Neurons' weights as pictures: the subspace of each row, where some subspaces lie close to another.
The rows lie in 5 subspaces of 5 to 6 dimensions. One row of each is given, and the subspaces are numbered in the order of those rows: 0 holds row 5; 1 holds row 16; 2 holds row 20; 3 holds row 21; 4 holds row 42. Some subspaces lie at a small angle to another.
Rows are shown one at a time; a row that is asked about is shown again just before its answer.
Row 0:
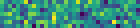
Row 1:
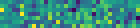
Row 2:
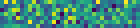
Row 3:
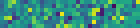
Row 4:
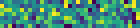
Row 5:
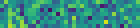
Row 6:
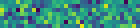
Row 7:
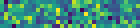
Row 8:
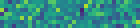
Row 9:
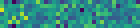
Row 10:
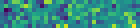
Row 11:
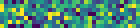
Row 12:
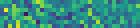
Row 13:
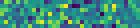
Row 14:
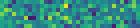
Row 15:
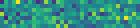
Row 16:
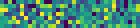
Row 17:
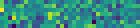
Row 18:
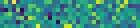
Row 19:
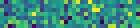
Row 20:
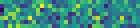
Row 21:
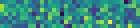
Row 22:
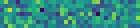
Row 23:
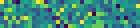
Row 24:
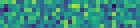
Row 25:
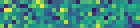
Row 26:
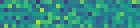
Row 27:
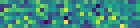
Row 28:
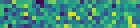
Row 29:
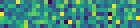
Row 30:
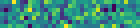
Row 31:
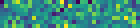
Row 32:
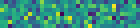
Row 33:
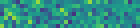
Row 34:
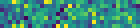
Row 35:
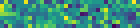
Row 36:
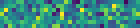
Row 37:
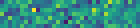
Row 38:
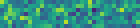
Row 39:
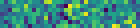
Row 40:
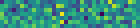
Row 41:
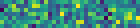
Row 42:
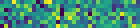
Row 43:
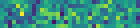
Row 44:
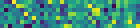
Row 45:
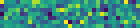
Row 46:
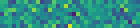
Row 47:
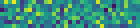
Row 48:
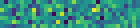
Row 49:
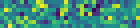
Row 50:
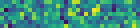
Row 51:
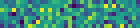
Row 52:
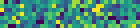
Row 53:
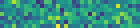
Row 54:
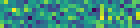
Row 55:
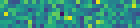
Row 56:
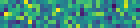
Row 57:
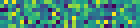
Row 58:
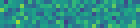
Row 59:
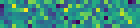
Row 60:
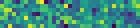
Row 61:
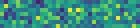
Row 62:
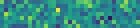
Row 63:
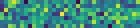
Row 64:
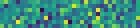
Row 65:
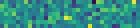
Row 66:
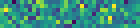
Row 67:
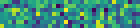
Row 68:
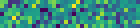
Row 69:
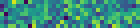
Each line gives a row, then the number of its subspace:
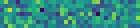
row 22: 0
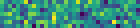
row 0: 3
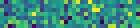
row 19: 3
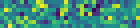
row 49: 0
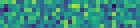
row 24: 0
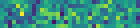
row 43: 0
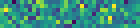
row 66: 0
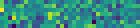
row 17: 1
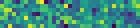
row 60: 3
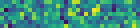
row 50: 4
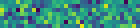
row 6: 2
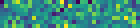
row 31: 3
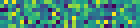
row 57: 0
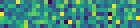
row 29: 3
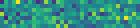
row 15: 3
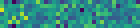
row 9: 1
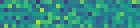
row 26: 0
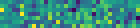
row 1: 3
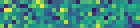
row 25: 1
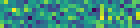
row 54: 2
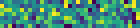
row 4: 3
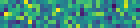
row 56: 1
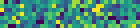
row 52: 1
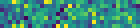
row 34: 1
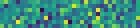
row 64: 0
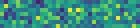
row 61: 1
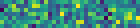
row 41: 3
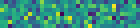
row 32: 0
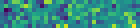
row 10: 1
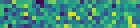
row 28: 2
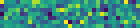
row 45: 3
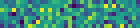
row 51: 0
